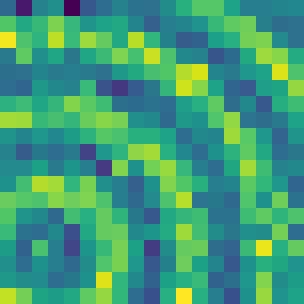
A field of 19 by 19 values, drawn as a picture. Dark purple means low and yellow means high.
Concentric rings centre on the bottom left. The halves do not mirror each other. There is no overall slope.
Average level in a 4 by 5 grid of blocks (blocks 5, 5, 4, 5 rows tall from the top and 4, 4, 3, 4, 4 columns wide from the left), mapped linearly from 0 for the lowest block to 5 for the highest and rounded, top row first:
3 2 4 3 4
3 4 2 4 2
5 5 3 2 5
2 5 0 3 5
